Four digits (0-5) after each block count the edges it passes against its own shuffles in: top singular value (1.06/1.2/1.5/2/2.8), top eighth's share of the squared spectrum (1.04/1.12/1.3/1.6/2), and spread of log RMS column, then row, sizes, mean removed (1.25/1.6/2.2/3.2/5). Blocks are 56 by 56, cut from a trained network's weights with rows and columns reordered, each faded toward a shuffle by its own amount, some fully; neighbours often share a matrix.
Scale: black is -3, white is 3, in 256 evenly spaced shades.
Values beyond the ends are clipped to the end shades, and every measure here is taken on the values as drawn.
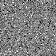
1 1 0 0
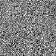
2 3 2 2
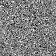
1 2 0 0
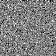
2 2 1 1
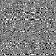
4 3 0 3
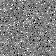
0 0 0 0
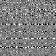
4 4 1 3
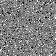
1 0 0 0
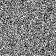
0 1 0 0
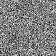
2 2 0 1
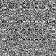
4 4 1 2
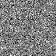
2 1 0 0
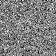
0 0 0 0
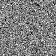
2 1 0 0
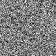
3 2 0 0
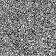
0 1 0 0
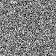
2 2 0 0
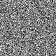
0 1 0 0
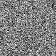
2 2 0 0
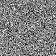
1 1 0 0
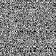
3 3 0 2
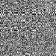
4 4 1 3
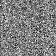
1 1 0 0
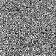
2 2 0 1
